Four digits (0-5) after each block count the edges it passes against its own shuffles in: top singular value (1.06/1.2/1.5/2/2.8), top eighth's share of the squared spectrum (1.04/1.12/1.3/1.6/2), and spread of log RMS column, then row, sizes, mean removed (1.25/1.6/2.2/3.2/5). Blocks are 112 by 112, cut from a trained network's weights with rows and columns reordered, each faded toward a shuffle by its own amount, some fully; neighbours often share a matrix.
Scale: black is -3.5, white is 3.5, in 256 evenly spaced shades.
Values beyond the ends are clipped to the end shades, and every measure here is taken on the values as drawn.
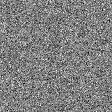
2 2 0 0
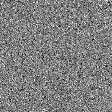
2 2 0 1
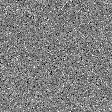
0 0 0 0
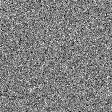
0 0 0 0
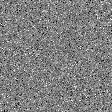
0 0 0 0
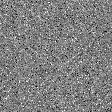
0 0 0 0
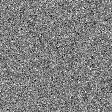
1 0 0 0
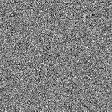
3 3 0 1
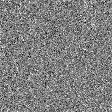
1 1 1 0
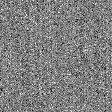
2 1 0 1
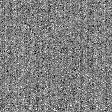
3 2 0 1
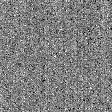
2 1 0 1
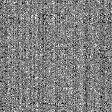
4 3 0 3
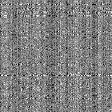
4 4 1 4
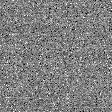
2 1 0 0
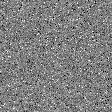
0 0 0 0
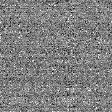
3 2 2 0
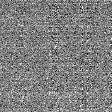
3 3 3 0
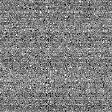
3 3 3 1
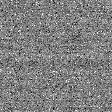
2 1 1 0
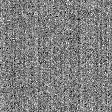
3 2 0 2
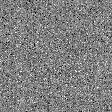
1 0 0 0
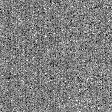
2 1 0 1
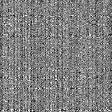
4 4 1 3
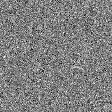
2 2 0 0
